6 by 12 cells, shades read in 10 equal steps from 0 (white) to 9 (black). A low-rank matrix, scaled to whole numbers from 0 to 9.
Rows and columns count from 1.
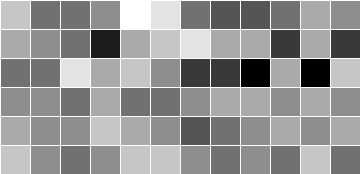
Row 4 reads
4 4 5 3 5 5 4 3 3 4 3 4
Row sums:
46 49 57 47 45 44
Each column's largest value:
5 5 5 8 5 5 7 7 9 7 9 7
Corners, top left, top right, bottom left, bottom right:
2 4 2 5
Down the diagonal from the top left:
2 4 1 3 3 2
